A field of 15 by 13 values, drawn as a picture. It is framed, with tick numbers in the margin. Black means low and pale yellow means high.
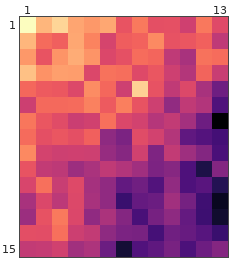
Values rise toward the top left. The top left is the ninth with the highest average. The halves do not mirror each other. Values change most from cell to cell in the middle right. Overall the values sit about 50% of the way up the scale.
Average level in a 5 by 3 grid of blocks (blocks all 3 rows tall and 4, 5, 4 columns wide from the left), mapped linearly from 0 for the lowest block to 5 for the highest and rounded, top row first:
5 4 3 / 4 4 2 / 3 2 1 / 3 1 0 / 3 1 0
